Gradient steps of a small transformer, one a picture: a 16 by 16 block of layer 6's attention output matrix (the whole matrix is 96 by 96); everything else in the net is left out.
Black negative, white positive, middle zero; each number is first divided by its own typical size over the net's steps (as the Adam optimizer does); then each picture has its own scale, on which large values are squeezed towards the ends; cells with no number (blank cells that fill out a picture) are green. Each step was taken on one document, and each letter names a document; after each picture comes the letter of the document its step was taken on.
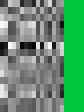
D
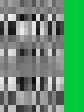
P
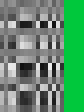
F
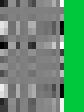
D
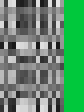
F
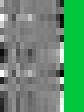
D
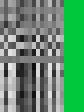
P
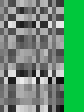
P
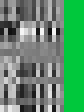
P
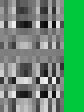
F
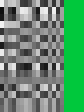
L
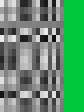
L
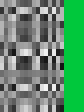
L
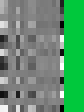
D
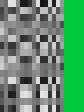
L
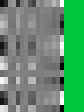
D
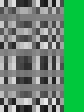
L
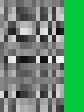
F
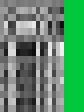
P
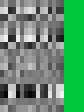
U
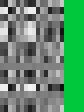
U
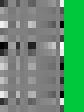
D
